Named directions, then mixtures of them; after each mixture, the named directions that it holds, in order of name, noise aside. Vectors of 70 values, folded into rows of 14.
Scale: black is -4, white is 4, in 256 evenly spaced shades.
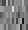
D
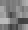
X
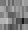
D, X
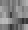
X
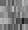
D, X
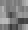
X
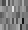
D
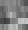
X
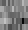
D, X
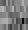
D, X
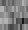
D, X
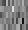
D
